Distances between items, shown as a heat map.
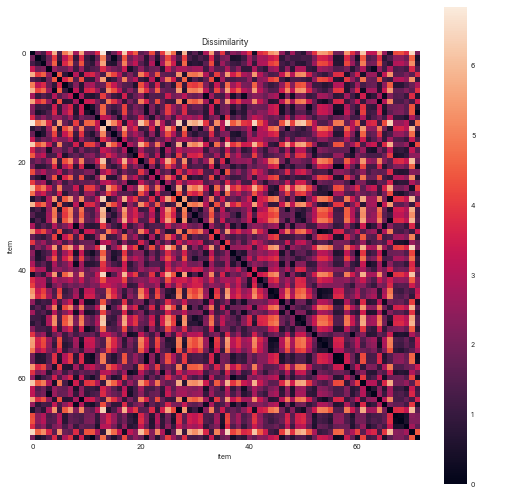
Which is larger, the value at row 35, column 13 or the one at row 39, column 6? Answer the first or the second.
the first
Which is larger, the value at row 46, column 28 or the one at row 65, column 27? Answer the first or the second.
the first
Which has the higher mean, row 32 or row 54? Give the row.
54
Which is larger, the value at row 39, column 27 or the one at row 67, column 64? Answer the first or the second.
the first
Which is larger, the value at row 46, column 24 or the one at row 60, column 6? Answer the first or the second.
the second
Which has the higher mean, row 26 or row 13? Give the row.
13
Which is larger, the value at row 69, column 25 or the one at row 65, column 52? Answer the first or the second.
the first
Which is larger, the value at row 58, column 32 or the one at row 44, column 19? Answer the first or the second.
the first
